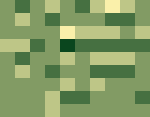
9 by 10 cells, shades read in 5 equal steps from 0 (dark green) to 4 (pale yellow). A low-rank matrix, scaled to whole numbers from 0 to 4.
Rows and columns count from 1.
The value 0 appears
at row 4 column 5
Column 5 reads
2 2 4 0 3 2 3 1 2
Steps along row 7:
same same same up down up down same same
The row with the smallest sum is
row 4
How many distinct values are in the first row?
4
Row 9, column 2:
2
